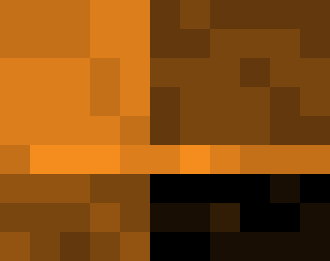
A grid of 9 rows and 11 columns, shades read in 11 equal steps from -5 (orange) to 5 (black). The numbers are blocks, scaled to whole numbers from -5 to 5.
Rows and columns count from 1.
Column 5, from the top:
-4 -4 -4 -4 -3 -4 0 0 -1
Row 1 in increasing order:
-4 -4 -3 -3 -3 0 1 1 1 1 1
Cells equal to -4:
19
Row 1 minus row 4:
1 1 1 -1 0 0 0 1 1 0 1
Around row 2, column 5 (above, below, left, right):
-4 -4 -4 1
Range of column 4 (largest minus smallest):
5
